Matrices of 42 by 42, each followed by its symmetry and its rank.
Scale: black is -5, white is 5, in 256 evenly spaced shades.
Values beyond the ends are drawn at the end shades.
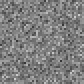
symmetric, full rank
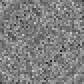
symmetric, full rank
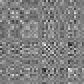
symmetric, rank three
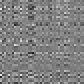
neither, rank three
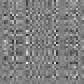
neither, rank three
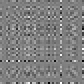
antisymmetric, rank two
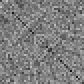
symmetric, full rank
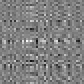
neither, rank three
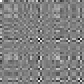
symmetric, rank three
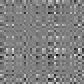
antisymmetric, rank two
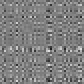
antisymmetric, rank two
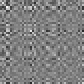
symmetric, rank three
